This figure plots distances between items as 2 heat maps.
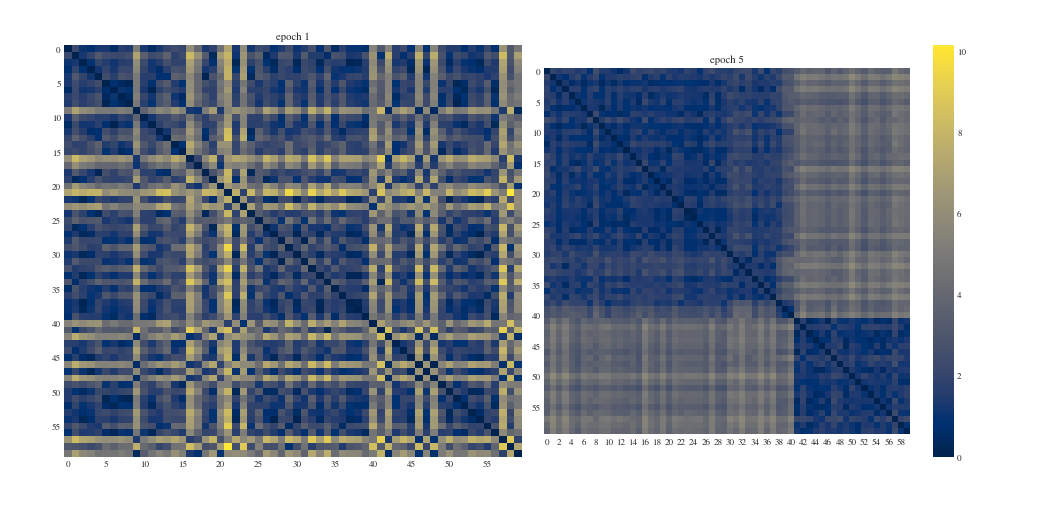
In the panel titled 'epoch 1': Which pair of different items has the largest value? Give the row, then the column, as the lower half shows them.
58, 21
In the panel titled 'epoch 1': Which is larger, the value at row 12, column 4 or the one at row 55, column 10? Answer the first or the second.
the second
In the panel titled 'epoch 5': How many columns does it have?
60
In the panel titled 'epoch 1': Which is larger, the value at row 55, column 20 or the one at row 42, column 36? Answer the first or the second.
the second
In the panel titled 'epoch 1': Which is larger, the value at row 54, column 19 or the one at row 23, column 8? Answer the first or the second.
the second
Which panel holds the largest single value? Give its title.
epoch 1
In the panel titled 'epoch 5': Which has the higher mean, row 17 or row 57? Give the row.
57
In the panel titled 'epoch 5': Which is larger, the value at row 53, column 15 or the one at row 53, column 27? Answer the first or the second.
the second
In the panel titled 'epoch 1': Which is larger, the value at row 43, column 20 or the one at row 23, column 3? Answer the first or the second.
the second
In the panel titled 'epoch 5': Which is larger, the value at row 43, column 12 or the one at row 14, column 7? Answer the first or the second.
the first
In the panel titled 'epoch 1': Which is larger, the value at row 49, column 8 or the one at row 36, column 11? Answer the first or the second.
the second
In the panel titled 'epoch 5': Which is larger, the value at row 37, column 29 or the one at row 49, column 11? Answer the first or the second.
the second
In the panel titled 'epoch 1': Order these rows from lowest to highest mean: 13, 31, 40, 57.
31, 13, 40, 57
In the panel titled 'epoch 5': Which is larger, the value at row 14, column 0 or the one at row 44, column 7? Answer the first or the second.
the second
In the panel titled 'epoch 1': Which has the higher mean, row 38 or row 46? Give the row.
46
